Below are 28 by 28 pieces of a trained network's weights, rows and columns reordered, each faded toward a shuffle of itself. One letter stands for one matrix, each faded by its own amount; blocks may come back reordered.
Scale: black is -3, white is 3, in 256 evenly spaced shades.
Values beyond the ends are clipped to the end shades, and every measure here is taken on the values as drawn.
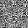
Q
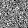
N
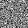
N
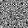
Q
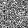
N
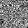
Q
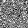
N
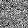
N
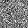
N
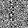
Q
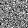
N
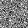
N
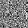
Q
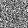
N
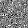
Q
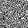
Q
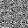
Q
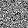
N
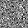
Q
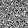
N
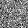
N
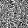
N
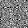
Q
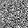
Q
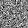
N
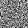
N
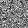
N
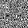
Q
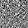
Q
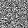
N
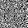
Q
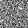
N
